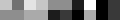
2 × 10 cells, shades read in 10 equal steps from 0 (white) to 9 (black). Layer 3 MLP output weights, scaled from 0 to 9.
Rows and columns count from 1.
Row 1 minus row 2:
-2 1 -2 -1 -4 -3 -1 -3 0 0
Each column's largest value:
4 5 3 3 8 7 9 3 9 7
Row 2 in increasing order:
3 3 3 4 4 7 7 8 9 9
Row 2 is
4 4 3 3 8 7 9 3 9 7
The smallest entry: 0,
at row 1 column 8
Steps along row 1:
up down up up same up down up down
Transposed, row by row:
2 4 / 5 4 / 1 3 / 2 3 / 4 8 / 4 7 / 8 9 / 0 3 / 9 9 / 7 7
